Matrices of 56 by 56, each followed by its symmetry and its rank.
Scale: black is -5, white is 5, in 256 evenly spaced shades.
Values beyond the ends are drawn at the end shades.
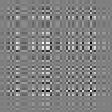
symmetric, rank one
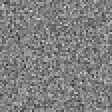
antisymmetric, full rank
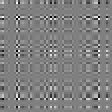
symmetric, rank one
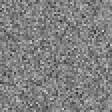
neither, full rank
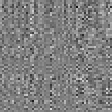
neither, rank five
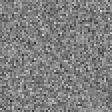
antisymmetric, full rank
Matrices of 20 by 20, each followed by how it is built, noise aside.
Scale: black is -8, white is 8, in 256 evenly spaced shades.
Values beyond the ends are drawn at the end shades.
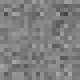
low rank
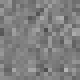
low rank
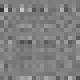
low rank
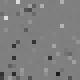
sparse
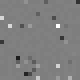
sparse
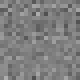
low rank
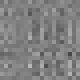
low rank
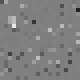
sparse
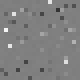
sparse
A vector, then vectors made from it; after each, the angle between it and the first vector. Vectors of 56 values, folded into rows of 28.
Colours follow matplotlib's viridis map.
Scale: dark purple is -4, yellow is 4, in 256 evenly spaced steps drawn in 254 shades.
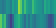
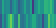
partly opposed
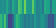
nearly parallel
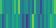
orthogonal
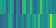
partly opposed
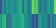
partly aligned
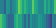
nearly parallel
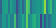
orthogonal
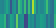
partly aligned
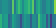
partly aligned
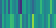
partly opposed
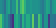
partly aligned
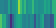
nearly parallel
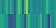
partly aligned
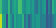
partly aligned
